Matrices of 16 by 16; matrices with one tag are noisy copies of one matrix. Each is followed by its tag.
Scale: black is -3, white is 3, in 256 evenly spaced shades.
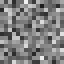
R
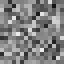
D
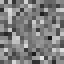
R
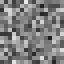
R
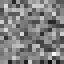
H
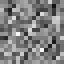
D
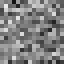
H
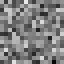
R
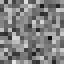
R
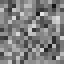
D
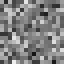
R
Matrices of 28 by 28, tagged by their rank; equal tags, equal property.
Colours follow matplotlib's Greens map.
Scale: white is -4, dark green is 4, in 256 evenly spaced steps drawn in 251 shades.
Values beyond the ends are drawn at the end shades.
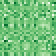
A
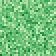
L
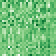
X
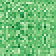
X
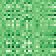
A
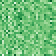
X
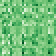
A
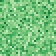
L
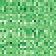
A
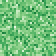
L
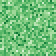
L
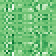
A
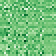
X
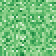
X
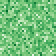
L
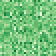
X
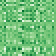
A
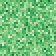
L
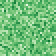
L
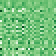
A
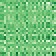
A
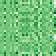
A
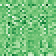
X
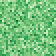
L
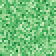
L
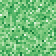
L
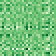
A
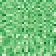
X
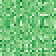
X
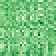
X
